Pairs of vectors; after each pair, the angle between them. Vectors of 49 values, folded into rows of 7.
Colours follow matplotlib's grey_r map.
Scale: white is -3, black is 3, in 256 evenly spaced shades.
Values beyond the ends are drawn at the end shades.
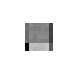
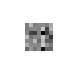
orthogonal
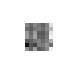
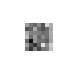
partly aligned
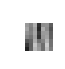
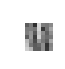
nearly opposite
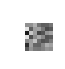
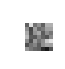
orthogonal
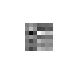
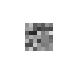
partly aligned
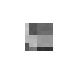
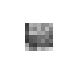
nearly opposite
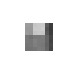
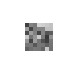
orthogonal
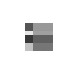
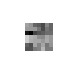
nearly opposite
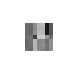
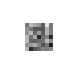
partly opposed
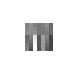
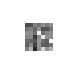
partly opposed
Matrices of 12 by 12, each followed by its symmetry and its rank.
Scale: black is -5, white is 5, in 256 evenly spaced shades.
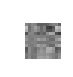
neither, rank two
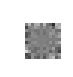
antisymmetric, rank two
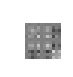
symmetric, rank two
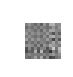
antisymmetric, rank two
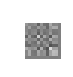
symmetric, rank two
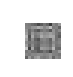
antisymmetric, rank two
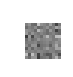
antisymmetric, rank two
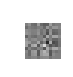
antisymmetric, rank two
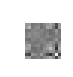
symmetric, rank two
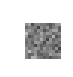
neither, full rank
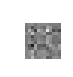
antisymmetric, rank two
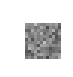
neither, full rank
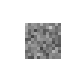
neither, full rank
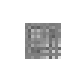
symmetric, rank two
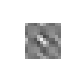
symmetric, rank two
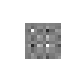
symmetric, rank two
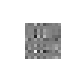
neither, rank two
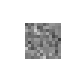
neither, full rank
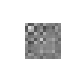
symmetric, rank two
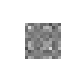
symmetric, rank two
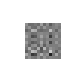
neither, rank two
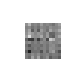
neither, rank two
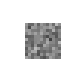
neither, full rank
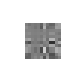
antisymmetric, rank two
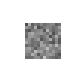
neither, full rank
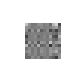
neither, rank two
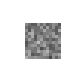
neither, full rank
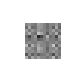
neither, rank two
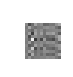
neither, rank two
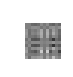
antisymmetric, rank two
